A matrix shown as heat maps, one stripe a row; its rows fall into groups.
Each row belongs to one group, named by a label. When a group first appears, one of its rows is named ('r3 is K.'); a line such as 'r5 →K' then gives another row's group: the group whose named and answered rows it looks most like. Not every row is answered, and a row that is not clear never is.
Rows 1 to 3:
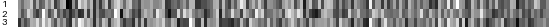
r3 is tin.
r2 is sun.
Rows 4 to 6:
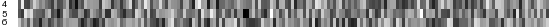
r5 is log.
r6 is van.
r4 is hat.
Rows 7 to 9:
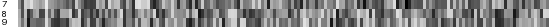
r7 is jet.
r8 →van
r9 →van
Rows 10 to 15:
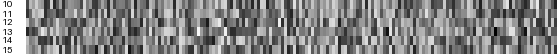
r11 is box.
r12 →log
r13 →tin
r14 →van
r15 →log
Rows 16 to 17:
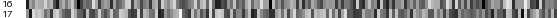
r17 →log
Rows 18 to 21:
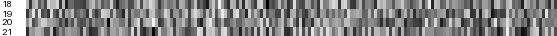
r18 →log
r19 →box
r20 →hat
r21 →box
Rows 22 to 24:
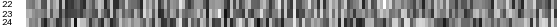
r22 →log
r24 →van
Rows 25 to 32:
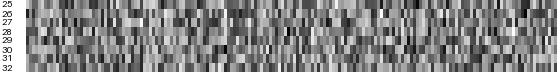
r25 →hat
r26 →tin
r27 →sun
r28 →tin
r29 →box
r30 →jet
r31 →van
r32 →log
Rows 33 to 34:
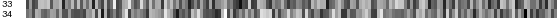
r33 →tin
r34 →sun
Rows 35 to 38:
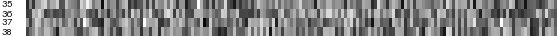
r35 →tin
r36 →box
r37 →jet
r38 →jet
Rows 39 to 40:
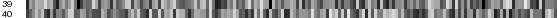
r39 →jet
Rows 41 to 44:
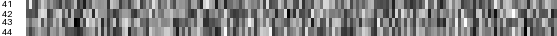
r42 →tin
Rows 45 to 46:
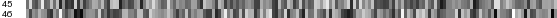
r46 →sun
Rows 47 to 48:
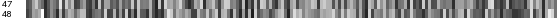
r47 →box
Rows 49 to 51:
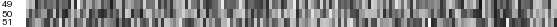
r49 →van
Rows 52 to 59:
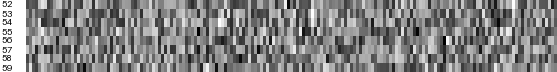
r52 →tin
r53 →van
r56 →jet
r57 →van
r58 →tin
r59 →hat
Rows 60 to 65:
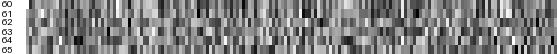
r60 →hat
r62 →sun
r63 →hat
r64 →sun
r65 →log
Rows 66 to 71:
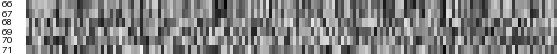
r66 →jet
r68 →van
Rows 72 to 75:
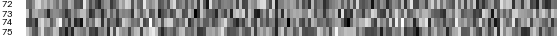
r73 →van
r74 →tin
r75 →hat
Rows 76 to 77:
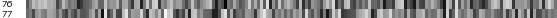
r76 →jet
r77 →sun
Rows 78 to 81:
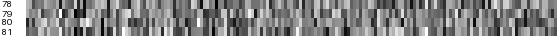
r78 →hat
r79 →sun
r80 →tin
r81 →tin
